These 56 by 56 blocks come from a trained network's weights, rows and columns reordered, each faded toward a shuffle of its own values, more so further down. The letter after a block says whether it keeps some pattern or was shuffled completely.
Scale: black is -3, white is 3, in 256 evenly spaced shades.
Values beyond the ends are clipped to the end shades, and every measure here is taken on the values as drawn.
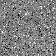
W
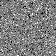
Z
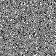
Z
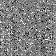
W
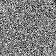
Z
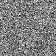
W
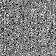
W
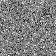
Z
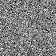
Z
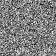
Z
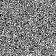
Z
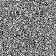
W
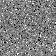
Z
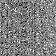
W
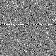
W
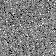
Z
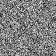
Z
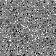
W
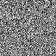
W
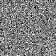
W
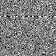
W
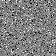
Z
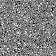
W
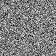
Z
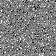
Z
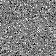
Z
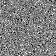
Z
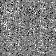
W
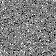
Z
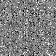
W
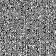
W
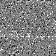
W
